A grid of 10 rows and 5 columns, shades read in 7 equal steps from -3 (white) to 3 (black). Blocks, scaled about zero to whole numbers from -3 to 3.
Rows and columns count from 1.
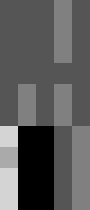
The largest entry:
3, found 8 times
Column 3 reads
1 1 1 1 1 1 3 3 3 3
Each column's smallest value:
-2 0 1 0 0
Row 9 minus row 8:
-1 0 0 0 0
